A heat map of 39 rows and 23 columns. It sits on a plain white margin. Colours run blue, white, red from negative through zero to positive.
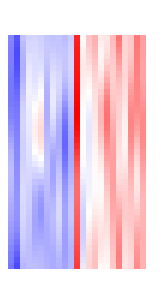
Column 12 differs from the columns beside it. The grain runs up and down. The field climbs toward the right.
